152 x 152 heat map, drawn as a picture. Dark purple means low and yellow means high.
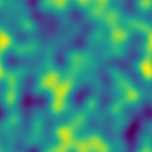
Neither half mirrors the other. No overall slope runs across the table. On average the colour sits 50% of the way up the scale. The field is smooth, with broad soft blobs. The ninth with the lowest average is the bottom right. No lone cell stands out from its neighbours. The values follow a bell shape. No row or column stands out.
